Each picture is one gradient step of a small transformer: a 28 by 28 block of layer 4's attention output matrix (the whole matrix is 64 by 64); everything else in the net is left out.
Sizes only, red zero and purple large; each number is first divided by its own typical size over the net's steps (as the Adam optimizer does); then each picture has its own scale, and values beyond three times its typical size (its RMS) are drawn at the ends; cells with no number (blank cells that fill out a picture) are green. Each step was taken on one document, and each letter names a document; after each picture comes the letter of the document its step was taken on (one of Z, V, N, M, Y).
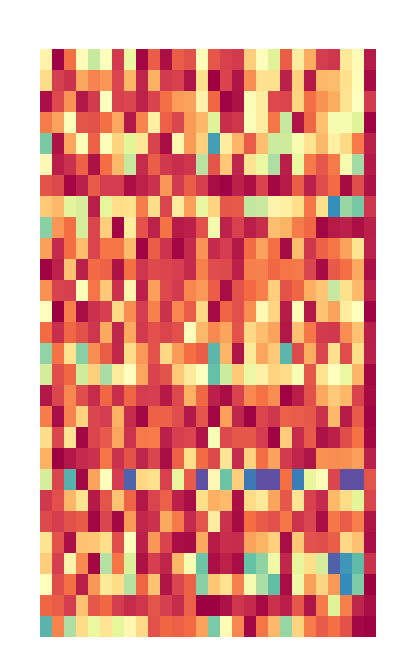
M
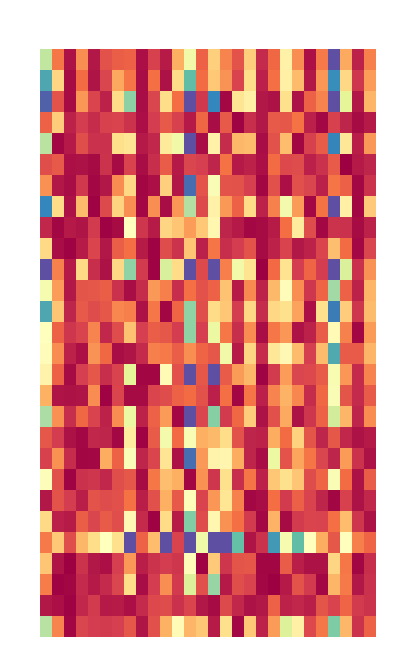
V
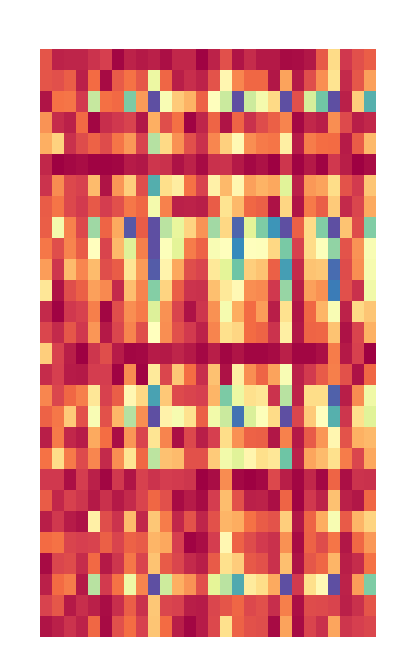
V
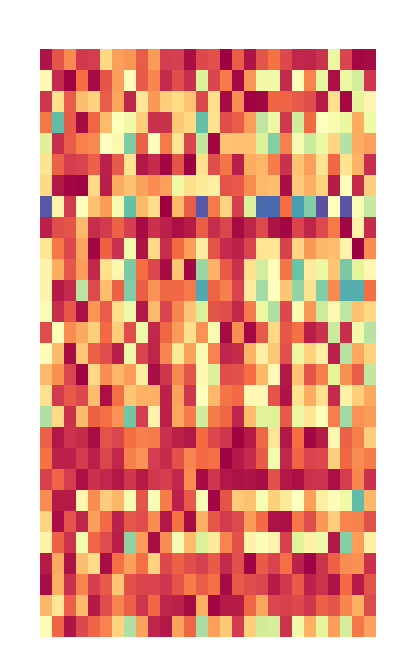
M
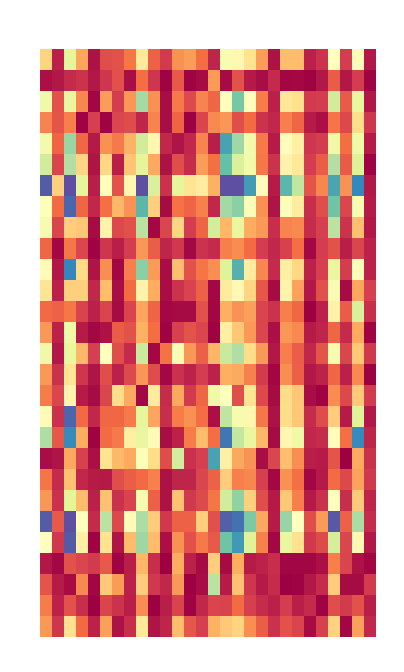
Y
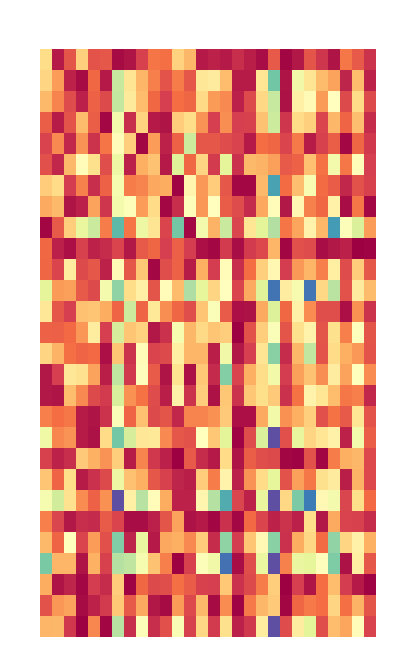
M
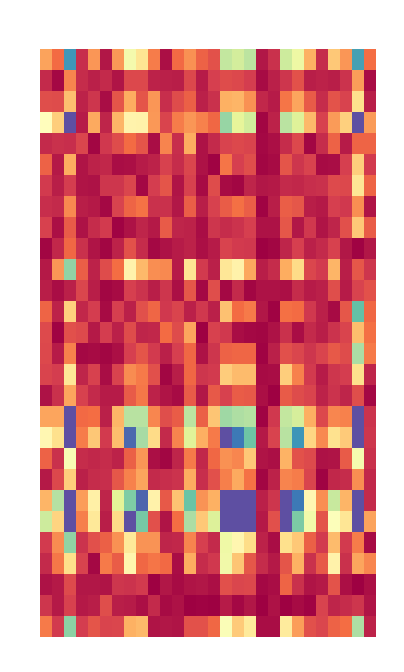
Y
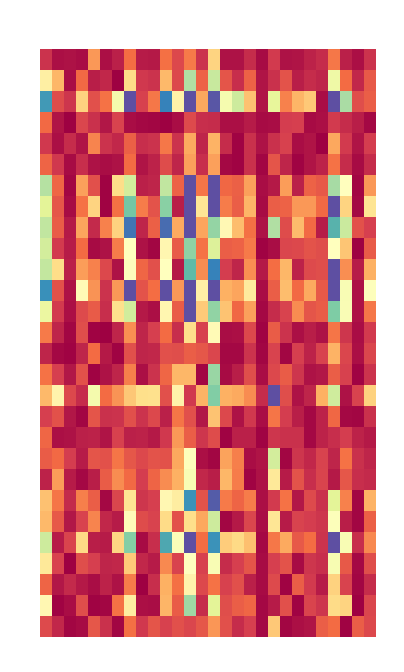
V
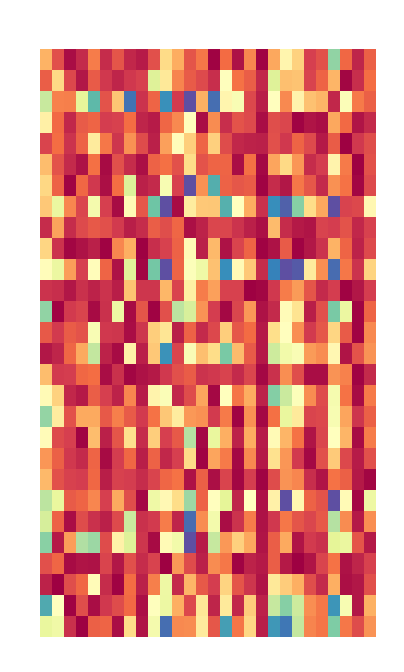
V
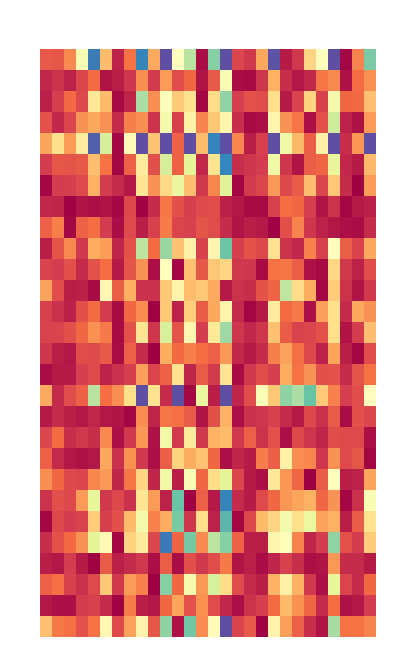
V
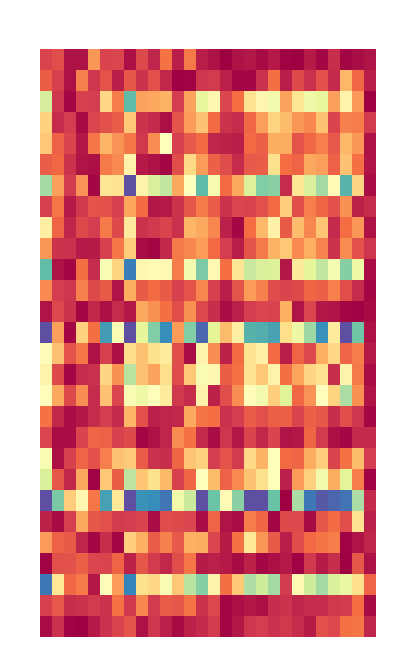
M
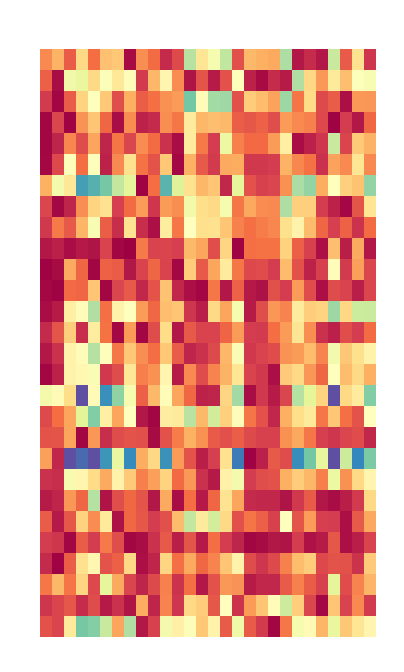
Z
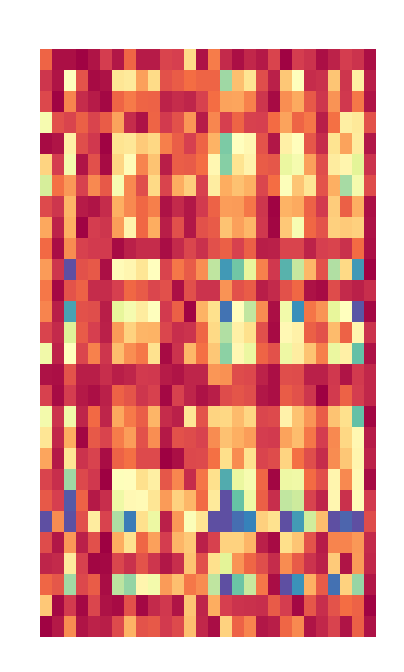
Y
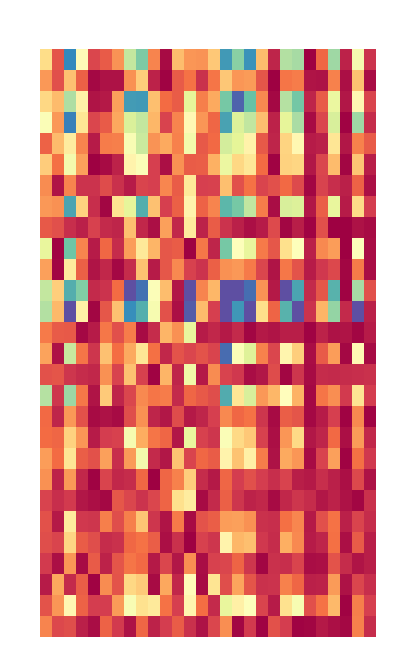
Y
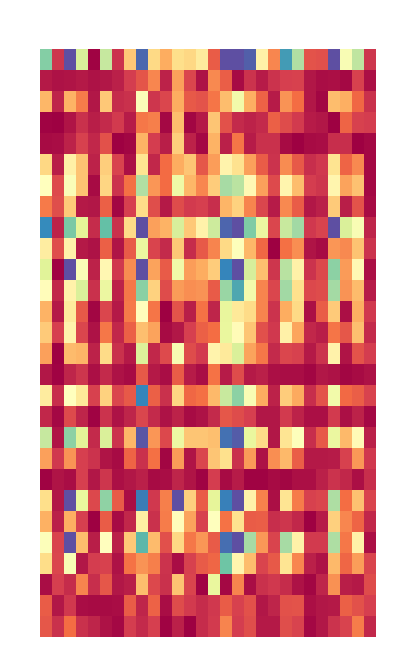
Y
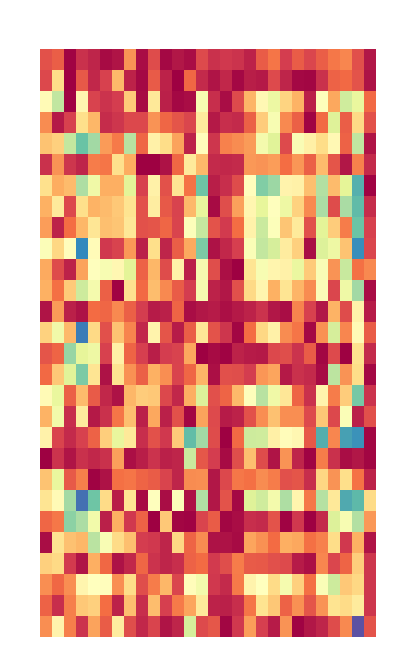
M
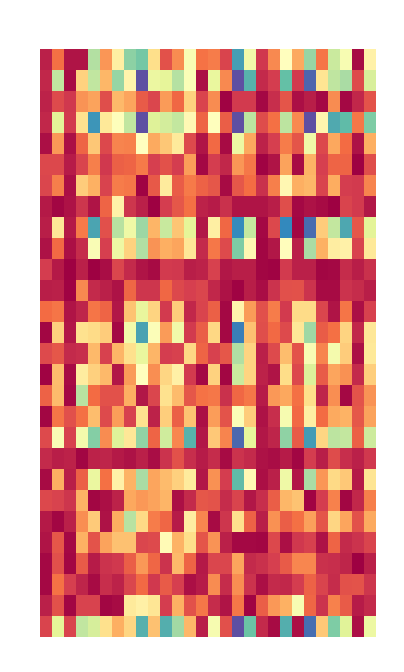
Z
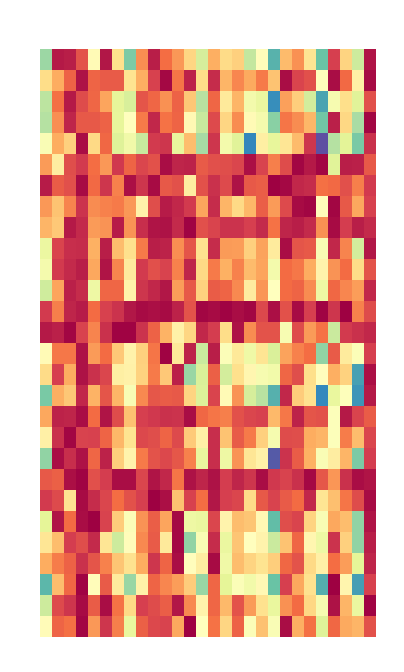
M
